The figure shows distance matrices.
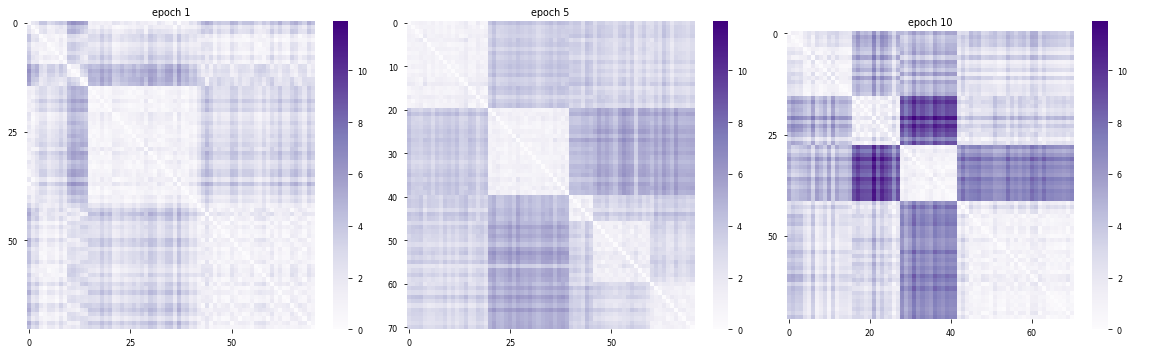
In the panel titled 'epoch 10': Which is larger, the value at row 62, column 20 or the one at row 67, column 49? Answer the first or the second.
the first
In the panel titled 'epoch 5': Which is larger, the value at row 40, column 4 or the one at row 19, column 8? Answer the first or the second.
the first
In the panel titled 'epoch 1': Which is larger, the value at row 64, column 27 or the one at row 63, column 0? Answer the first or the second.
the second
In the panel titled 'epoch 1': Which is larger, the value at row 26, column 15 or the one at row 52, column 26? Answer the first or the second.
the second
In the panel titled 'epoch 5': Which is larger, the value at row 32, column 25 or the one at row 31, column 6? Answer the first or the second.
the second
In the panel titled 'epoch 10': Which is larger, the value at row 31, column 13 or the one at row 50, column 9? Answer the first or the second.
the first
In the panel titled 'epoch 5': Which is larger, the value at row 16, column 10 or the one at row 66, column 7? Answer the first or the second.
the second
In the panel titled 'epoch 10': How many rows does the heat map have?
71
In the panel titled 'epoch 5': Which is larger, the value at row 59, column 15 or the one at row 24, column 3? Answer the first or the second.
the second
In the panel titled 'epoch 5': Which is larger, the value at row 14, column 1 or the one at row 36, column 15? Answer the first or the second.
the second
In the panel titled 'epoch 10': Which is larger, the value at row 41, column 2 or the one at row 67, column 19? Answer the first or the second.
the first
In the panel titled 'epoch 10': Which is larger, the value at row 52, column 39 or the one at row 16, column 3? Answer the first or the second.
the first
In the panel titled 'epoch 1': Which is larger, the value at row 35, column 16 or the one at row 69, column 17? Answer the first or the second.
the second
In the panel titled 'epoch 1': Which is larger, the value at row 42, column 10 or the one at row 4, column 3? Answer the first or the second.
the first
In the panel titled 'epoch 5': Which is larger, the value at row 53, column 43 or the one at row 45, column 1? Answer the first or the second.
the second
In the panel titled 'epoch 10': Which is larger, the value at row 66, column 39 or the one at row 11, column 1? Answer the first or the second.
the first
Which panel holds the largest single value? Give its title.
epoch 10
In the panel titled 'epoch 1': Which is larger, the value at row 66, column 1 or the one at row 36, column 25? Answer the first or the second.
the first
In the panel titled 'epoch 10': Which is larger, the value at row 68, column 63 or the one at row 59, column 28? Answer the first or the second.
the second
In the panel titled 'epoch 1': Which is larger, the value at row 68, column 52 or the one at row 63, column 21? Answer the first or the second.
the second
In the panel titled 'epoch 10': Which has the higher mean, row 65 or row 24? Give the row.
24
